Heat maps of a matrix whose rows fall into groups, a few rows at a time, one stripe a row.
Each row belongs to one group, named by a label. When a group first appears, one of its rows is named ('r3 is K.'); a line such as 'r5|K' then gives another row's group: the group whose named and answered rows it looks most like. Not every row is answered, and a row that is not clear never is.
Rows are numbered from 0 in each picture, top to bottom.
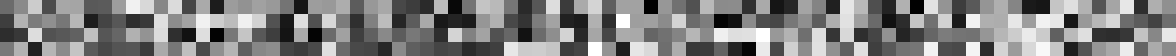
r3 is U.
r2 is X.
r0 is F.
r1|U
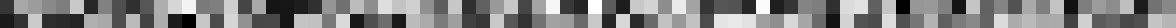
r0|U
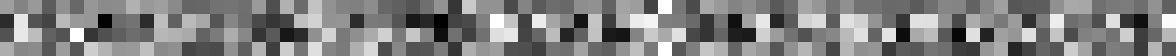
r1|U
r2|U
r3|F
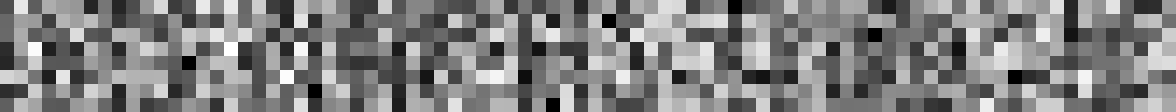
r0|U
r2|U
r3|X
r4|X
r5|F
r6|X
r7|X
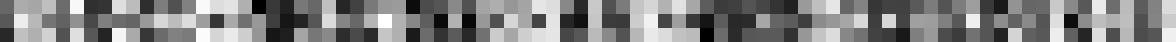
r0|U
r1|U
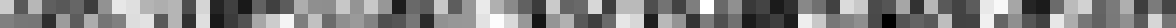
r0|F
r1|F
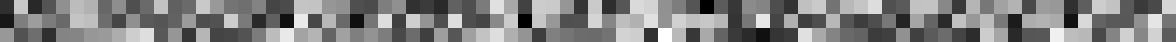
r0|U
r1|X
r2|F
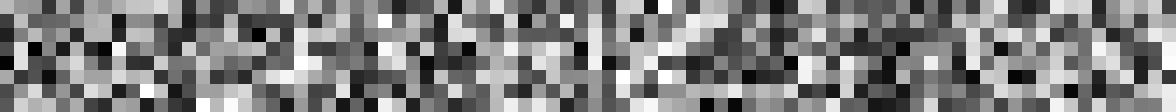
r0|F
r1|X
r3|U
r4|U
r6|X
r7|U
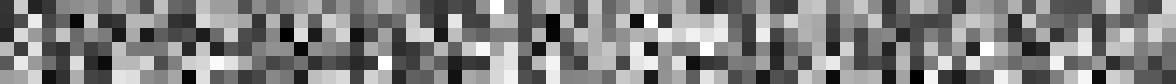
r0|U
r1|X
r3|F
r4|U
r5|F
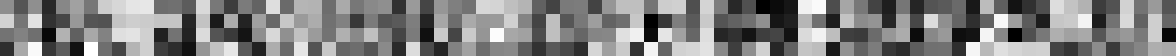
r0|F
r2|F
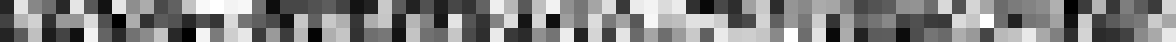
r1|X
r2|X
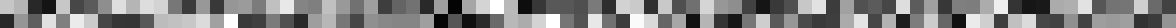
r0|F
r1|U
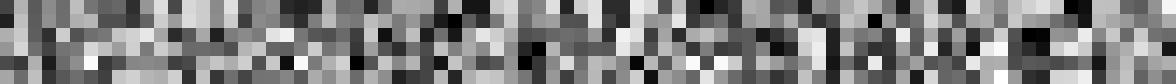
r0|U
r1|U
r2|F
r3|F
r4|X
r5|F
